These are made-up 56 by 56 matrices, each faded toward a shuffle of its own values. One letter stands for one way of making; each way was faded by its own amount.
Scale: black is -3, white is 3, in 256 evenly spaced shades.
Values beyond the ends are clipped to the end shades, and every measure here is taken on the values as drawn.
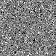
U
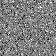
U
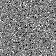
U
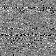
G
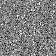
U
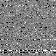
G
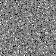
U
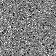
U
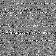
G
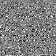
G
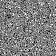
U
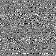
G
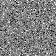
U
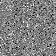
U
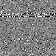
G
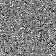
U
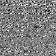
G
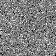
U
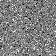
U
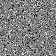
U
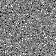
U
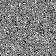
U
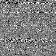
G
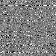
G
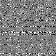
G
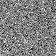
U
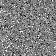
U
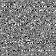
G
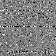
G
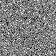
U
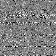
G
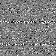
G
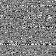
G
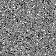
U
